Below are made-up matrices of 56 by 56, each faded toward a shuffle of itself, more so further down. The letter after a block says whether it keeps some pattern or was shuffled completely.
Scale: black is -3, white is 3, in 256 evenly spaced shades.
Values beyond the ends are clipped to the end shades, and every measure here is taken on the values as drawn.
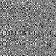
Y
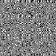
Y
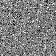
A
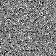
A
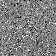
A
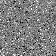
A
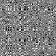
Y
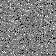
A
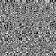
Y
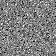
A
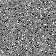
A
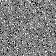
A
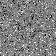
A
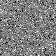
A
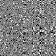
Y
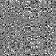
Y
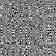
Y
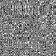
Y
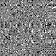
Y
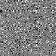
Y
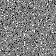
A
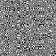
Y
